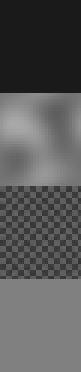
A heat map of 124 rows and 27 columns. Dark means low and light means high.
It is made of 4 by 1 panels. Panel 1,1: very low, flat. Panel 2,1: middling, smooth. Panel 3,1: low, checkered. Panel 4,1: middling, flat.
